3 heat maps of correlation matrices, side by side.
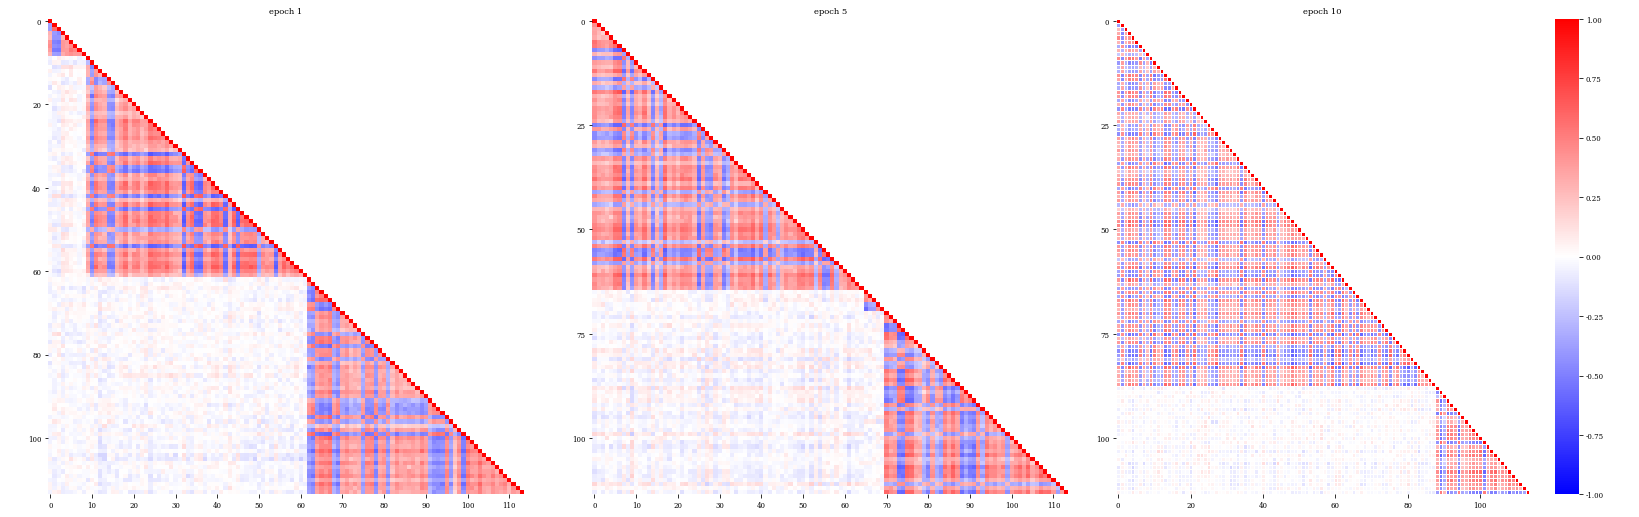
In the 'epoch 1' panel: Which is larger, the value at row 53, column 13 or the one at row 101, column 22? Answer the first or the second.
the first
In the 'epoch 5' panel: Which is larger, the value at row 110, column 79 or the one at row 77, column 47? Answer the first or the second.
the second
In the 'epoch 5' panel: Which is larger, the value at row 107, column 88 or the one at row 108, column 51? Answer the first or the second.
the second
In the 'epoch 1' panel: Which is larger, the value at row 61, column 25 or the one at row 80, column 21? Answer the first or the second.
the first
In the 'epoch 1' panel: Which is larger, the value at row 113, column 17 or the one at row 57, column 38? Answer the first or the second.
the second
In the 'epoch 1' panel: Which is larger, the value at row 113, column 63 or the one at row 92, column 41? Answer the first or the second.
the second
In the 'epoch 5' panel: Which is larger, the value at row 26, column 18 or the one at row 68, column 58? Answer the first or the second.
the first
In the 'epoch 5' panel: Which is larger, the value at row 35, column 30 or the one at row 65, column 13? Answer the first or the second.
the first
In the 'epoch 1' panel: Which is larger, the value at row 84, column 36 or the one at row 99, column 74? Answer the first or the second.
the first
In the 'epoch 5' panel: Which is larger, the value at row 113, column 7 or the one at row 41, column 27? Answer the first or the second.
the second
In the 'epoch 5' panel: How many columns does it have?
114
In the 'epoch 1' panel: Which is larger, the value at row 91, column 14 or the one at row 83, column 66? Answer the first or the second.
the second
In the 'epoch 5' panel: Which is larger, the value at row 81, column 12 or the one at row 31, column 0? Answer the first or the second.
the first
